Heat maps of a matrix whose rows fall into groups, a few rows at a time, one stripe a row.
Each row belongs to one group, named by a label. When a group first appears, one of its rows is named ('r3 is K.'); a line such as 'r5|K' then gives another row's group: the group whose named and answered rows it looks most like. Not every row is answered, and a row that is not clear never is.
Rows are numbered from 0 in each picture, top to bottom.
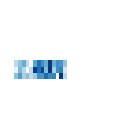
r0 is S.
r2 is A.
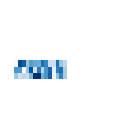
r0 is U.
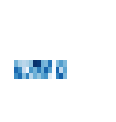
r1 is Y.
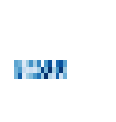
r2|Y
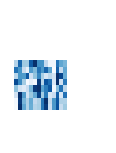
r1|Y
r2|U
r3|Y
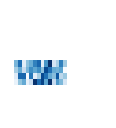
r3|S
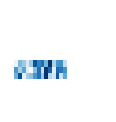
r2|Y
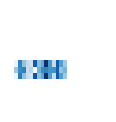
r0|S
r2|S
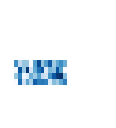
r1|U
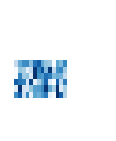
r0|U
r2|S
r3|Y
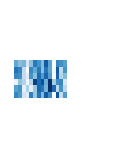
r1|Y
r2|Y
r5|Y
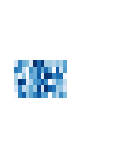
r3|U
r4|A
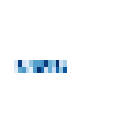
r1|U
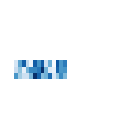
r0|U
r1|U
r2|S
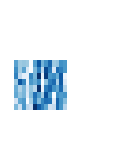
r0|S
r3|A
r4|A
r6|S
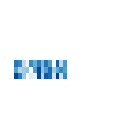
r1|S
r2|Y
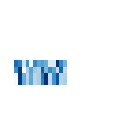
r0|U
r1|A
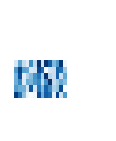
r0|A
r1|U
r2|Y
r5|Y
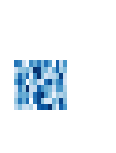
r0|Y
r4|U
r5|U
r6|U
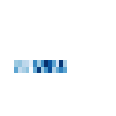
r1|S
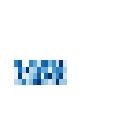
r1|U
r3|U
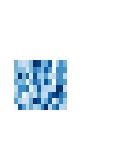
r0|S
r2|U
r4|U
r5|A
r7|Y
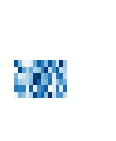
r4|Y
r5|S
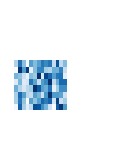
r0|Y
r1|U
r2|A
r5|A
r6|Y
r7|U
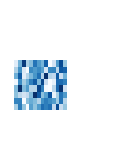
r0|U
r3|U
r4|U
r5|S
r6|A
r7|Y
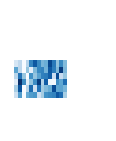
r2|Y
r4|A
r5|A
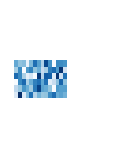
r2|Y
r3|U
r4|U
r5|A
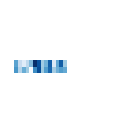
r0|S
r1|S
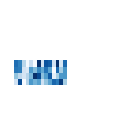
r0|Y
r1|Y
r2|S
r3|A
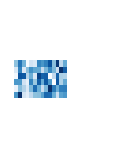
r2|U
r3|Y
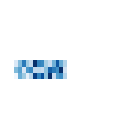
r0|U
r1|A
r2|S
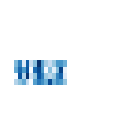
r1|U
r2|U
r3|S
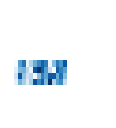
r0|U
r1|U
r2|A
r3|S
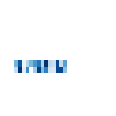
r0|Y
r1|U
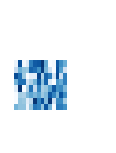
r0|U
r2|Y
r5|A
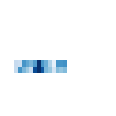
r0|U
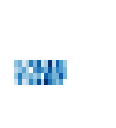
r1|S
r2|A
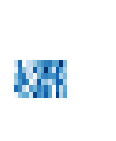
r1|S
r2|Y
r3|U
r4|Y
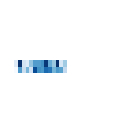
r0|Y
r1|S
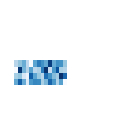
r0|S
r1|Y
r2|A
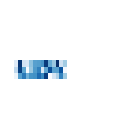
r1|A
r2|U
